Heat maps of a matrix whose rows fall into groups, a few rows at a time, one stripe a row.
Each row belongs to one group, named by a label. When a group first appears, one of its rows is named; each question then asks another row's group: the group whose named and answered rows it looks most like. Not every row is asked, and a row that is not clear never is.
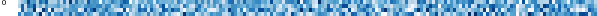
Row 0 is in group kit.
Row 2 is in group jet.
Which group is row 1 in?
jet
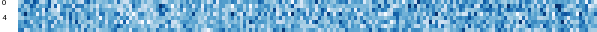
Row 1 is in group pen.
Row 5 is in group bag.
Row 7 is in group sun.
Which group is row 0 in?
bag
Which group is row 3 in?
jet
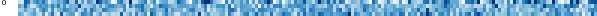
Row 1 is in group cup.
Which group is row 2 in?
jet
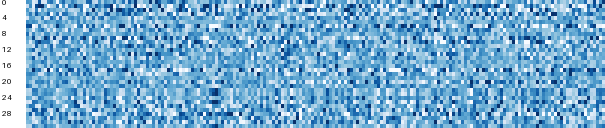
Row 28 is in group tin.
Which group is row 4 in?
jet
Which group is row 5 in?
bag
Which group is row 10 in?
kit
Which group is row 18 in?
bag
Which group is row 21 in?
sun
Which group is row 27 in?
bag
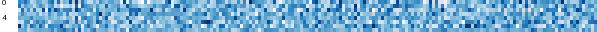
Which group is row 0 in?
bag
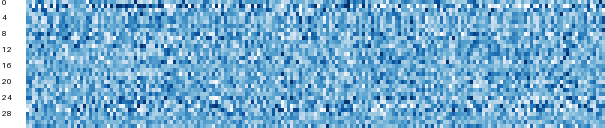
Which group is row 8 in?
kit
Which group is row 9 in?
tin
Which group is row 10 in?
kit
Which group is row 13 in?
pen
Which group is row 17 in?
bag
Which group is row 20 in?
sun
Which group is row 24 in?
sun
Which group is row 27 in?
kit
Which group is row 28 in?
tin
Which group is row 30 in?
tin
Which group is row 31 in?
kit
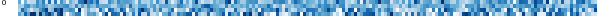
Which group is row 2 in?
cup
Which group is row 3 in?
kit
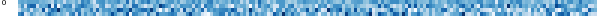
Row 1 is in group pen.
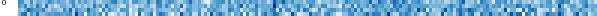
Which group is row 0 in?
sun
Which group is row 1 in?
pen
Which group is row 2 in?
kit
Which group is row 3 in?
pen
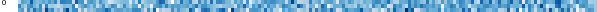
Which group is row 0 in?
pen
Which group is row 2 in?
tin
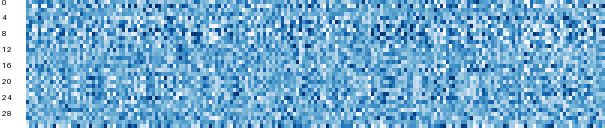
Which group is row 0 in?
kit
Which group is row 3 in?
tin
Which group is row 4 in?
pen
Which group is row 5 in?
jet
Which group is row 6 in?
sun
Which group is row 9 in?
sun
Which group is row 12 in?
tin
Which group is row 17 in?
kit
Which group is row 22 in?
jet
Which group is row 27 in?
cup
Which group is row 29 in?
sun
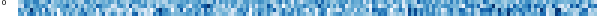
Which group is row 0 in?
bag
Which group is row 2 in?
pen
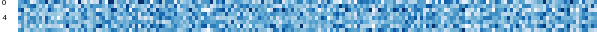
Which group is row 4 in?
pen
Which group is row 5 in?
tin
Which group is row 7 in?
sun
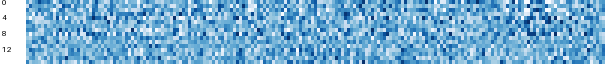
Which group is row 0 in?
kit
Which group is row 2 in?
kit
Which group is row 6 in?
pen
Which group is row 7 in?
bag
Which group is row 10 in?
bag
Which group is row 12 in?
jet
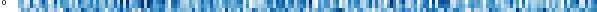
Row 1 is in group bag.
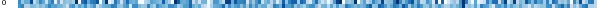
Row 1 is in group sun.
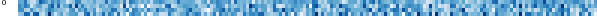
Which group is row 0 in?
cup
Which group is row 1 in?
bag
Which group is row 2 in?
sun
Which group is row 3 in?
bag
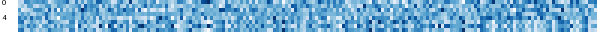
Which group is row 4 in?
pen
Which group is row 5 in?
sun
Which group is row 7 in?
sun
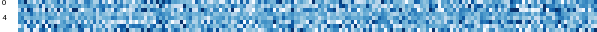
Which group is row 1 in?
jet
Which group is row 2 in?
tin
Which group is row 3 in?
pen
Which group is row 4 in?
sun
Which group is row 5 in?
pen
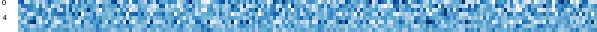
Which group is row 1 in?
jet
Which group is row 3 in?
cup
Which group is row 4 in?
jet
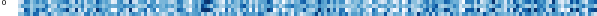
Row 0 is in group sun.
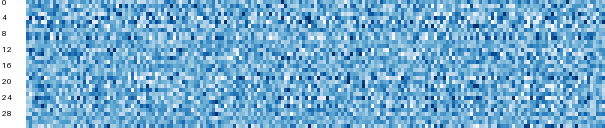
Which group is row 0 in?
pen
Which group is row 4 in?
jet
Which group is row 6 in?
kit
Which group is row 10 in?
tin
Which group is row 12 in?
tin
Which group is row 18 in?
bag
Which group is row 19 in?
jet
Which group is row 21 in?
kit
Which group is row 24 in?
kit
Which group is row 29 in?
sun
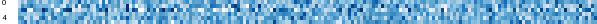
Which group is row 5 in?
pen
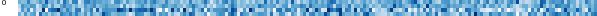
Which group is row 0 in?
tin
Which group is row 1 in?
jet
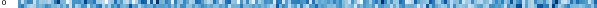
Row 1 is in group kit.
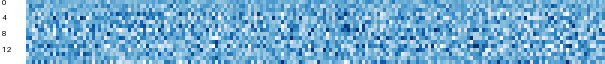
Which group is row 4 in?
tin
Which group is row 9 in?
sun
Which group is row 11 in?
kit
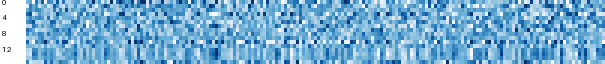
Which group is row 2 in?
tin
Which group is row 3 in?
sun
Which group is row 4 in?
jet
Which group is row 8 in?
kit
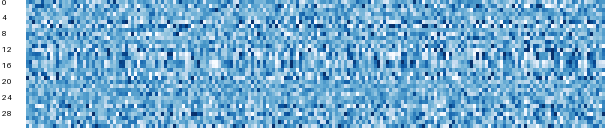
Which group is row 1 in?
kit
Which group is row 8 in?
bag
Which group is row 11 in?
bag
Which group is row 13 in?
jet
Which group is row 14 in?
jet
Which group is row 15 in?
sun
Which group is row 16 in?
sun
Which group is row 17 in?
jet
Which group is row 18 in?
bag
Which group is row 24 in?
kit
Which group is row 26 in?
cup
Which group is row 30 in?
kit
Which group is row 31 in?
tin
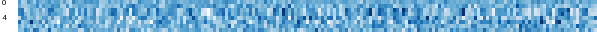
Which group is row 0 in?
tin
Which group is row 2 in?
sun
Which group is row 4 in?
jet
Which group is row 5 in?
pen
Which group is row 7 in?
bag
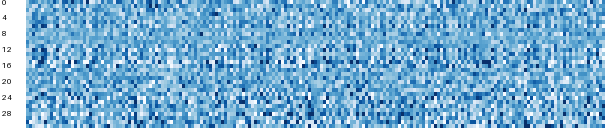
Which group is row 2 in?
tin
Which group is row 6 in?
bag
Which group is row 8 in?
jet
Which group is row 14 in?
bag
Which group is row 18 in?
kit
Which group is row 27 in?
jet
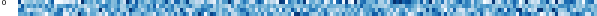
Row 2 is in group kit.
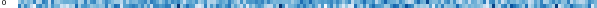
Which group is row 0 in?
jet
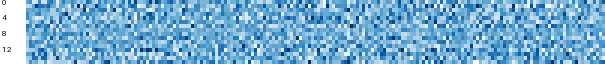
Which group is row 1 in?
kit
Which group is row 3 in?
tin
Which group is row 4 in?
cup
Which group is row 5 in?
jet
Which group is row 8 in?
cup
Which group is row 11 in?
cup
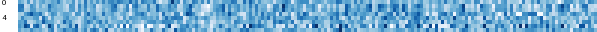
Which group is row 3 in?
kit
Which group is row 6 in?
bag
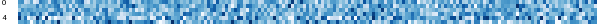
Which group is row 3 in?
kit
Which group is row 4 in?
pen
